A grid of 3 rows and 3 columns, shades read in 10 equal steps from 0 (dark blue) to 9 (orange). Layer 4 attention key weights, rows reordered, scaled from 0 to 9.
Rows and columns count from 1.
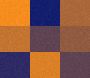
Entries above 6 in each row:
1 1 1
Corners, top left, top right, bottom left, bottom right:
9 6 1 3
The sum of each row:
15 15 12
